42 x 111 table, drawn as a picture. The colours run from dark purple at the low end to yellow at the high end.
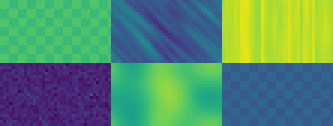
The table splits into 2 rows of 3 panels. Panel 1,1: high, checkered, faint in contrast. Panel 1,2: low, slanting down to the right. Panel 1,3: very high, streaked downward, faint in contrast. Panel 2,1: very low, fine-grained, faint in contrast. Panel 2,2: high, smooth. Panel 2,3: low, checkered, faint in contrast.
